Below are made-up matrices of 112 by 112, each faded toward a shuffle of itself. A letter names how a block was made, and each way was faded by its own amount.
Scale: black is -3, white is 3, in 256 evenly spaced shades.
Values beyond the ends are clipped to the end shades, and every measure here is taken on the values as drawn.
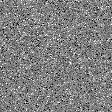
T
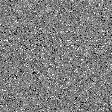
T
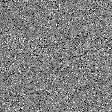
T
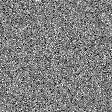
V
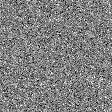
V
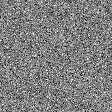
V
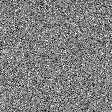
V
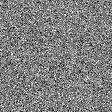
V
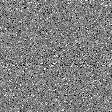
T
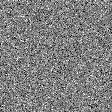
V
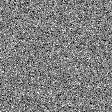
V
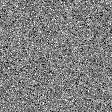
V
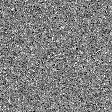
V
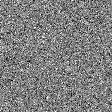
V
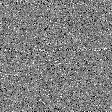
T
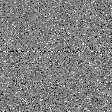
T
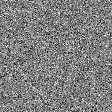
V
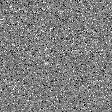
T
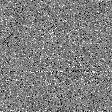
T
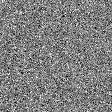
V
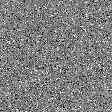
T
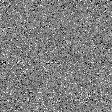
T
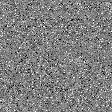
T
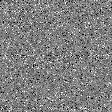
T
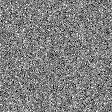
V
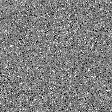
T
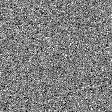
V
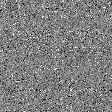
T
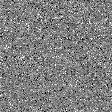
T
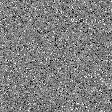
T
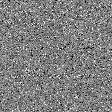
T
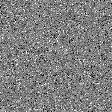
T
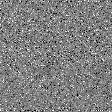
T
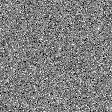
V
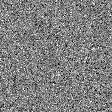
V
